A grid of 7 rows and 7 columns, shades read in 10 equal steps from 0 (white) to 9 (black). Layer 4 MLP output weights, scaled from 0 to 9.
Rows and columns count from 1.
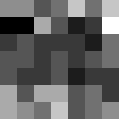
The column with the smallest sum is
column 7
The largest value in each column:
9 9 7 7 8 8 7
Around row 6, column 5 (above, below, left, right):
8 6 3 5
